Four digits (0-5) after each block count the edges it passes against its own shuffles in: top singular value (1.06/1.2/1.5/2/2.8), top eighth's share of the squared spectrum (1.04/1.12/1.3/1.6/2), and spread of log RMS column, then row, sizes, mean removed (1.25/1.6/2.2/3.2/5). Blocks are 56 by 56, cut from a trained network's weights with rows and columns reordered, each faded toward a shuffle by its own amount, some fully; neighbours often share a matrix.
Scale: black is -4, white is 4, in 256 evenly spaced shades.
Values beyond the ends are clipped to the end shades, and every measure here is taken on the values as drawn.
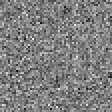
1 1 0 0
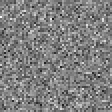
0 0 0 0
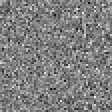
0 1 0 0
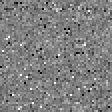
1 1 0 0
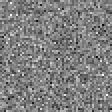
0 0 0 0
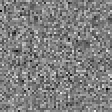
2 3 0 1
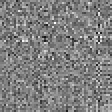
3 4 2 2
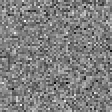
3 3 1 1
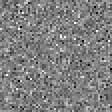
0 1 0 0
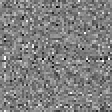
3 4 1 2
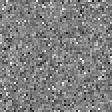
1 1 0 0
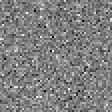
1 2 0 0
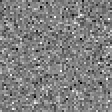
0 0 0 0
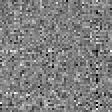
3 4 2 2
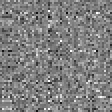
3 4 2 2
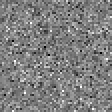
0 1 0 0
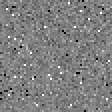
0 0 0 0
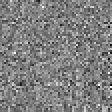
3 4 1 2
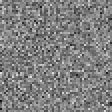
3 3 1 1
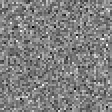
0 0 0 0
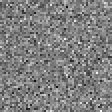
0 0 0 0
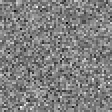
1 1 0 0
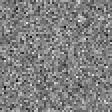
0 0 0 0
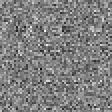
3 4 0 2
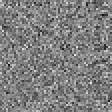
3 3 0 2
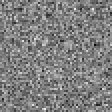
2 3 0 1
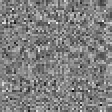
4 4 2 2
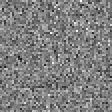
1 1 0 0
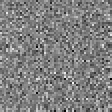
3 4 2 2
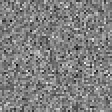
1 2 0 1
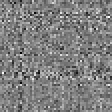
3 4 1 3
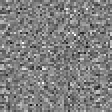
3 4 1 3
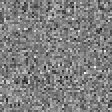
3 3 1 2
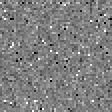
1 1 0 0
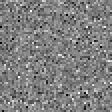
1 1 0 0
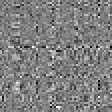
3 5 2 3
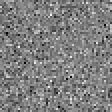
1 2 0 0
